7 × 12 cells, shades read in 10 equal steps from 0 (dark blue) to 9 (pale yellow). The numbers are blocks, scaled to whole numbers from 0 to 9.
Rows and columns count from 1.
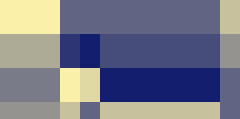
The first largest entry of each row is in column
1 1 1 1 4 4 4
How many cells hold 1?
2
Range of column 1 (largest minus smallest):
5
